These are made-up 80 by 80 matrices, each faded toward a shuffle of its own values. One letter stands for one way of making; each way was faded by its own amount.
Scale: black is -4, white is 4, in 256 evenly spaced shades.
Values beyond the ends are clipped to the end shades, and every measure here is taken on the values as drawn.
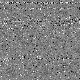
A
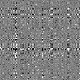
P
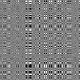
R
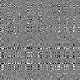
P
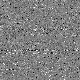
A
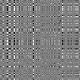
R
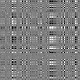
R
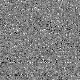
A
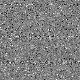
A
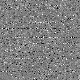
A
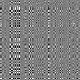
R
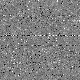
A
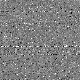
A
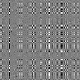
R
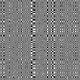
R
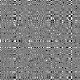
P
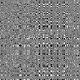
P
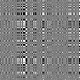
R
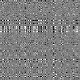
P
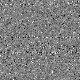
A
